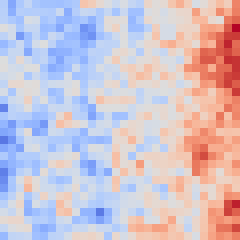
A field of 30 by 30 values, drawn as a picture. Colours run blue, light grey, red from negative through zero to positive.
Values rise toward the right. There are no regular stripes. On average the colour sits 50% of the way up the scale. The field is mottled with small blotches.
